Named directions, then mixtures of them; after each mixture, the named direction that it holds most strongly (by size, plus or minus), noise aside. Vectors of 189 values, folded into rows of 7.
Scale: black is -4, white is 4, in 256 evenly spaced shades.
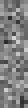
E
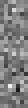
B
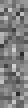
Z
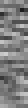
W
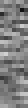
W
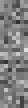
E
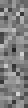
Z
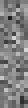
E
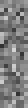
Z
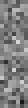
E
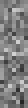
B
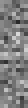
E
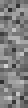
Z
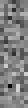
B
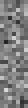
E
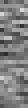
W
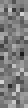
B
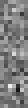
B
